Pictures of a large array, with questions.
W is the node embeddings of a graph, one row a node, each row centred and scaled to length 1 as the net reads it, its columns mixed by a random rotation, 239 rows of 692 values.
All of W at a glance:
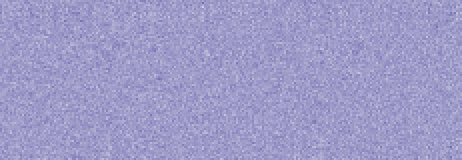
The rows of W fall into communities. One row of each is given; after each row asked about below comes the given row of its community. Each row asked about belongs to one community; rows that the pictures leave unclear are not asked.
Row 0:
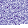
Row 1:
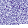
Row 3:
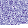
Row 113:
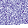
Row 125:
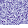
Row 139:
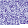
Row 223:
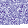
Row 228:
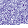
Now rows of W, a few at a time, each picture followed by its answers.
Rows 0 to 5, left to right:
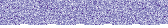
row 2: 223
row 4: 139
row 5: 3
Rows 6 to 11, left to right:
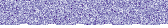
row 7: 113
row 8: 0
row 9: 113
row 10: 113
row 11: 1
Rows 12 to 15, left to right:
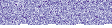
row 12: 125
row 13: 113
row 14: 139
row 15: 139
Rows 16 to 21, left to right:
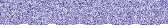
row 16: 125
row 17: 223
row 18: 113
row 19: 113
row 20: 113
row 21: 113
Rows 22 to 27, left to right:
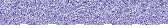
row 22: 0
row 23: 113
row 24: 3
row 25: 139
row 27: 113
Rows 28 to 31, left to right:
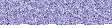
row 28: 228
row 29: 113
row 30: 0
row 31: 0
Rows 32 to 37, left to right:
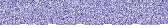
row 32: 139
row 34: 223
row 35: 139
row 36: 228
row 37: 139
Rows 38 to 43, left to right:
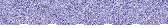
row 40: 1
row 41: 0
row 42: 0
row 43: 139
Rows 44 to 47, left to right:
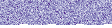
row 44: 125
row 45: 139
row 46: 228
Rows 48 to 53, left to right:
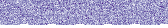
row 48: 125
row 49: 1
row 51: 139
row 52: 228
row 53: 3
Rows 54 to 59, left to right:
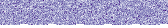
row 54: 0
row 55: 0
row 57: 223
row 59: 3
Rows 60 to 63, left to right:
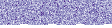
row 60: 139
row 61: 1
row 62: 223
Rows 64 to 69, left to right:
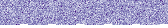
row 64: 113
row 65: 0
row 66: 228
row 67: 125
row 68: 223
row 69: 113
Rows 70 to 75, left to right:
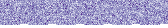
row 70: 223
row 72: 223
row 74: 139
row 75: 228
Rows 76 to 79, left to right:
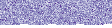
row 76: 1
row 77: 3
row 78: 228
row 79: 1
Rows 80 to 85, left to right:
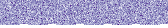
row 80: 1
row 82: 1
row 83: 0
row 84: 113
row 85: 139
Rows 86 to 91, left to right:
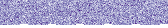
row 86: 113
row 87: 228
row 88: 3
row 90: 139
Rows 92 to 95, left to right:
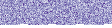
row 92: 228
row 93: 228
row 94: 125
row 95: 228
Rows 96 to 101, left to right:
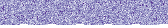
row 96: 228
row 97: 113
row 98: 3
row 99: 3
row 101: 1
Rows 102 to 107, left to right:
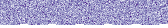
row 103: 125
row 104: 139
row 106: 125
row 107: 3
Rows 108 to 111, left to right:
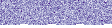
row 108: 0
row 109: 139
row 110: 139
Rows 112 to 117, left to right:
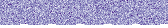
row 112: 0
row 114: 0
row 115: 1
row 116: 223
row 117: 0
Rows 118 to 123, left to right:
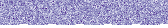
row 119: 0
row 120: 139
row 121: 3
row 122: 1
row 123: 228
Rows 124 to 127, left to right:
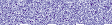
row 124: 3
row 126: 0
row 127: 223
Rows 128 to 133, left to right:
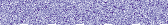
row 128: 125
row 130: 125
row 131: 3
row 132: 125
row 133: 139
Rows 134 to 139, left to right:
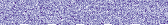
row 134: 1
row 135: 1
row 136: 228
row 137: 0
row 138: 113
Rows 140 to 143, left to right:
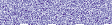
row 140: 1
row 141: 0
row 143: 0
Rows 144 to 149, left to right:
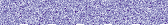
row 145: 113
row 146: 223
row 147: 3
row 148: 139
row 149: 113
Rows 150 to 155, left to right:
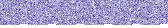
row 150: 113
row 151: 3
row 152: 228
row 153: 1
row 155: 125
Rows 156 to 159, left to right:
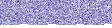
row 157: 139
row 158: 125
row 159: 228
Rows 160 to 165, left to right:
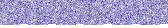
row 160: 125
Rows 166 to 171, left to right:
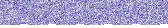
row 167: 113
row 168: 228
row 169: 0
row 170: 223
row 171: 139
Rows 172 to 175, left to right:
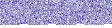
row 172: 139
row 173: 3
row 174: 228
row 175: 223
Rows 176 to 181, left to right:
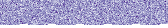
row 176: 3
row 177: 3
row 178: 223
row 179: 113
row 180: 3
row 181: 1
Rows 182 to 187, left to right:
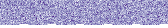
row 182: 139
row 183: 3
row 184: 3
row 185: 228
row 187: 125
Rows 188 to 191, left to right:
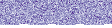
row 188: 139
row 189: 1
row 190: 113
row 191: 139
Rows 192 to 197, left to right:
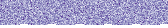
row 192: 0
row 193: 113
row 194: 139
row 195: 228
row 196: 113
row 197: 139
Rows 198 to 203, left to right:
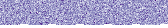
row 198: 228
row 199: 228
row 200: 0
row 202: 0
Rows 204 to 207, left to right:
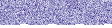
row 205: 223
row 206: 1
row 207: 3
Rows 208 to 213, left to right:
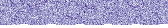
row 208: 113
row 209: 223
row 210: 139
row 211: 223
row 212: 3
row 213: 113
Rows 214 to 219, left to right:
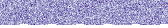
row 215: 113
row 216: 3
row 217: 223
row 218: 1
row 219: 113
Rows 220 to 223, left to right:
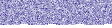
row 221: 0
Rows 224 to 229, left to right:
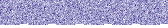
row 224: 125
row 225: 223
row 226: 1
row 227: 228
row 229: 0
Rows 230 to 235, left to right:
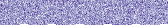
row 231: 223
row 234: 113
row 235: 139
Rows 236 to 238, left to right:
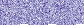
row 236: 113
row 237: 0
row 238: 223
